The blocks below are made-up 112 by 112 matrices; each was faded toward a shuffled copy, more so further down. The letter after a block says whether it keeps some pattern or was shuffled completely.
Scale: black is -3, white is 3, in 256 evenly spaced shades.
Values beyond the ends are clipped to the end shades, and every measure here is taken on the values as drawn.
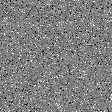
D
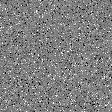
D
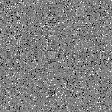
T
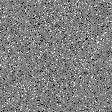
D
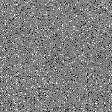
T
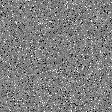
D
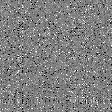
T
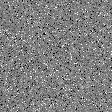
D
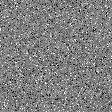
D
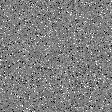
D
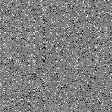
T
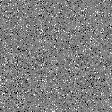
T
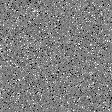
D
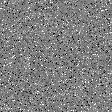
D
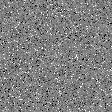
D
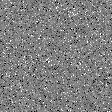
D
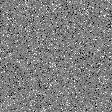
D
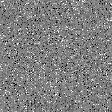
T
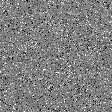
D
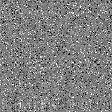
T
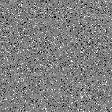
T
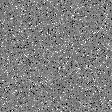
D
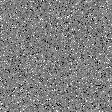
D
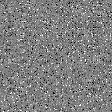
T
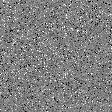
D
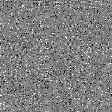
T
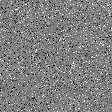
D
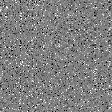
T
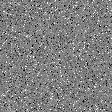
D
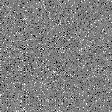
T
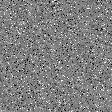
D
